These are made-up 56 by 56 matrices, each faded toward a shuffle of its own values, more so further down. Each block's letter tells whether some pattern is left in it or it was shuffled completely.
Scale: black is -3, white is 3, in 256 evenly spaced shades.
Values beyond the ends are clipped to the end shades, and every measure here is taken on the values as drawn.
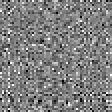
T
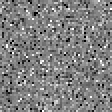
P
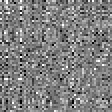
T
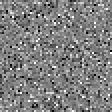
P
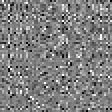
T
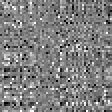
T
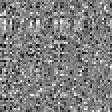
T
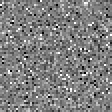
P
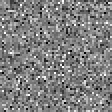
P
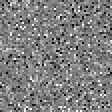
P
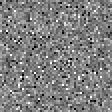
P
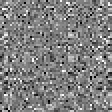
T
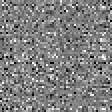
T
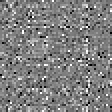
T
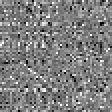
T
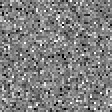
P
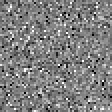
P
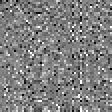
T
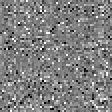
T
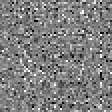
T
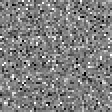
P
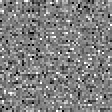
T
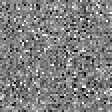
T
